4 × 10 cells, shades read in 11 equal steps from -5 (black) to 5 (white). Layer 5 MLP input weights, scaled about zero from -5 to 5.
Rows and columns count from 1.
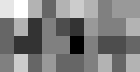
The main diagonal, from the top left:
4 2 -3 1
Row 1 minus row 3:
5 8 5 -1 2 8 2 2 3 2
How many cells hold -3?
4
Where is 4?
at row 1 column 1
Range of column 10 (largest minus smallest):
3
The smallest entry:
-5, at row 3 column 6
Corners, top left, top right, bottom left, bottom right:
4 1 0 2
